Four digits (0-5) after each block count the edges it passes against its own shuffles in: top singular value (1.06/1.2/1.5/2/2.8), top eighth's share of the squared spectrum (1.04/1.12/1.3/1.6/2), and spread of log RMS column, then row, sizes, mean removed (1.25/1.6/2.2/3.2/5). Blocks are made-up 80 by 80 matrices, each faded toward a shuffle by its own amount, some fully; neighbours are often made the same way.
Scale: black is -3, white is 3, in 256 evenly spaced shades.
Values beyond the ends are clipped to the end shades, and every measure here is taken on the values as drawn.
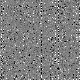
2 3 3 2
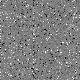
1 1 1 0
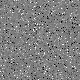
0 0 0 0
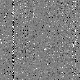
3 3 3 1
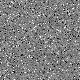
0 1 0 0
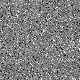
2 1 0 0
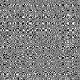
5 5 3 4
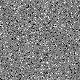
2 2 0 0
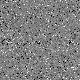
1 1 0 1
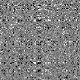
4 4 2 3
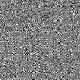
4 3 1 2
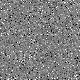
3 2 0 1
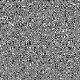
4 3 2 2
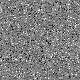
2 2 0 1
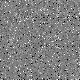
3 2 1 1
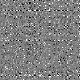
4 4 2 2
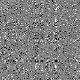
4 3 2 2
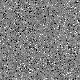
2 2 1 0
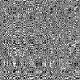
4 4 3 3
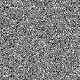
3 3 1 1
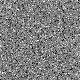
2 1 0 0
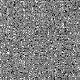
3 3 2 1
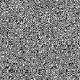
4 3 2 1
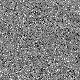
1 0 0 0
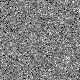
1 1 0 0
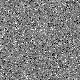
1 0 0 0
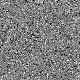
2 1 0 0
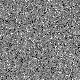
0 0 0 0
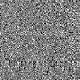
4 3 2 2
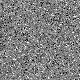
1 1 0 0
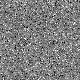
2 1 0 0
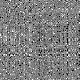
4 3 2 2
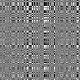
5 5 4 4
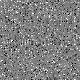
3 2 0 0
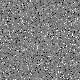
1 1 0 0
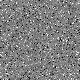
0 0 0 0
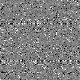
4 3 1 2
